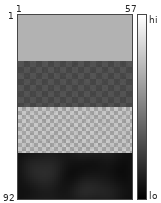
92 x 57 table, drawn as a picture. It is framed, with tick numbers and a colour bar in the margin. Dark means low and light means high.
The table splits into 4 rows of 1 panel. Panel 1,1: high, flat. Panel 2,1: low, checkered, faint in contrast. Panel 3,1: high, checkered. Panel 4,1: very low, smooth, faint in contrast.
